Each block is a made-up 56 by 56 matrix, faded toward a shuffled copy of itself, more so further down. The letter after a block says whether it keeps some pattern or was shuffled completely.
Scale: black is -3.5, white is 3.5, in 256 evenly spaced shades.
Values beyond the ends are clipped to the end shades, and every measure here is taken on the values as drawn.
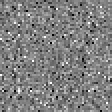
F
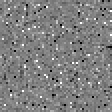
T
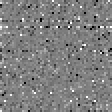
F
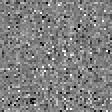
F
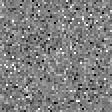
T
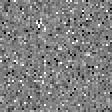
T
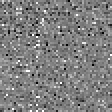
F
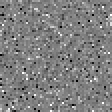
T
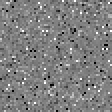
T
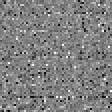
F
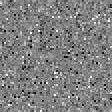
T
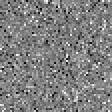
T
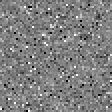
T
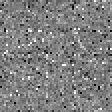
F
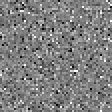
F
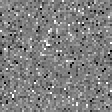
T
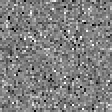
T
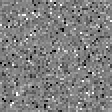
T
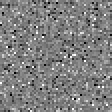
T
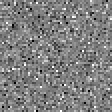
T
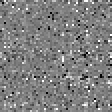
F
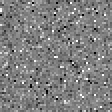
T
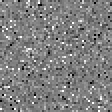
T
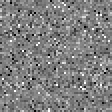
F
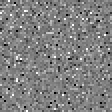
T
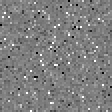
T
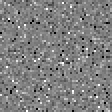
T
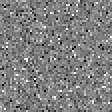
T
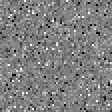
T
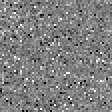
T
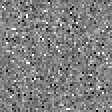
T
